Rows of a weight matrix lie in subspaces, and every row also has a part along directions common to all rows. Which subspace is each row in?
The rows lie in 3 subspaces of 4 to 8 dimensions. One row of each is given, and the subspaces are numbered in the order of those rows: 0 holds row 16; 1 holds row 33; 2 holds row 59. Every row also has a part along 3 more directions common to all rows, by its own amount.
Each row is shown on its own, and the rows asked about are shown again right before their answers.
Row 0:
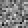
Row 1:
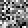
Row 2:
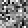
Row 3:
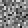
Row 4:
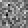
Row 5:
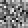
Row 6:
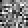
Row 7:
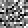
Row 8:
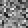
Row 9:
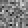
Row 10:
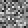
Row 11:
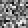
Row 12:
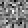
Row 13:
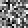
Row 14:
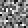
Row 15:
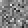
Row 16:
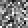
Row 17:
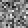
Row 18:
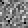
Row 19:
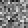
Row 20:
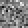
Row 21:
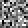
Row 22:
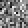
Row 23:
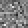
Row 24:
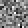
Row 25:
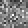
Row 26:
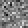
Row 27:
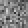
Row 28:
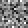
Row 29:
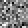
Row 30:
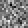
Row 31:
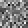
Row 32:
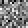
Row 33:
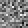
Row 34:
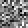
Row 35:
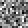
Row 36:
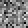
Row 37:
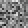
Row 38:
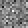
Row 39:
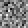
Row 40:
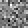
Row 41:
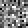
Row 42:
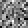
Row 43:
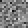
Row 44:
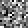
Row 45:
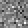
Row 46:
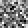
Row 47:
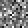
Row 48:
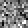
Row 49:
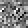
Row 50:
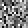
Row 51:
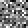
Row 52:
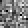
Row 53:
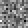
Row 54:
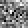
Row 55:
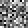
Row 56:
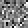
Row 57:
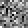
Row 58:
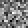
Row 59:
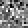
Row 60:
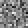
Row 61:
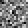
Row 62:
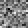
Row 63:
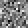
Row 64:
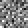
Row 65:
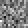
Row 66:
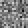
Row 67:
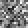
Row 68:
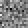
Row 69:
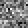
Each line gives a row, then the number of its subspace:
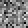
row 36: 0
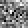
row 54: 2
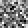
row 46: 1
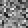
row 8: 1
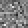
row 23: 1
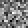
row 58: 0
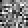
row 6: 2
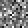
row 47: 2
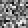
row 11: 1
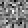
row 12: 0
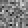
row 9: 2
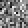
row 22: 2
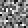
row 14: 1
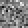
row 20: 2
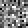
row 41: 2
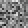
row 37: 1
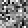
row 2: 1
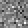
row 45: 1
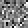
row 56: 0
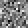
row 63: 0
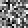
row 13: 0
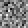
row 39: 0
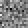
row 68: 2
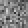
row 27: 2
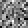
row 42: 0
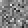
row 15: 0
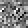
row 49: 0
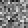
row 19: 1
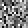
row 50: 2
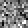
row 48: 1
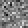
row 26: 1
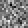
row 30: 0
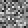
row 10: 1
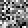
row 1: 1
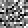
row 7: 1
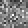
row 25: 2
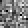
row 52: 2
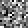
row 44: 2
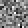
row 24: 2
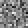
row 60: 2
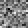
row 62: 1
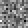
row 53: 2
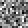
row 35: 2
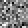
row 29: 1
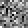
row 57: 2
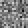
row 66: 2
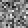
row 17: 0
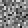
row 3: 2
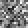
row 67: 1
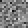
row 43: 0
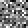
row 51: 0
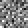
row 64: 0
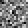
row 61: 0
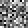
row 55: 2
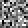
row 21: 0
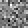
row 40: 0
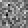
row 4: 0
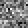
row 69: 1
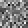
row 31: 0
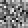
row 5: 2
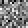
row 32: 0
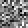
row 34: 1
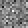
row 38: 0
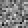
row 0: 2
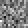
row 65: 2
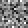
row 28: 0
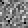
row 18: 0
